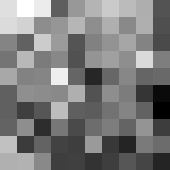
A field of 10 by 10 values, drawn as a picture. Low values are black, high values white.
There is an overall slope up to the top left. Overall the values sit about 50% of the way up the scale. The ninth with the highest average is the top left.
